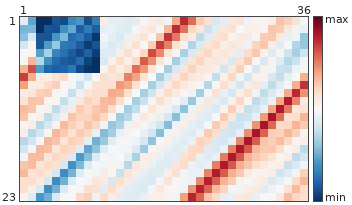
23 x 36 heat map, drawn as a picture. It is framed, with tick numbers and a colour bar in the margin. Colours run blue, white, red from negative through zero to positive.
The top left is the ninth with the lowest average. An odd patch, lower than its surroundings, sits in the top left. Streaks slant up to the right. Neither half mirrors the other.
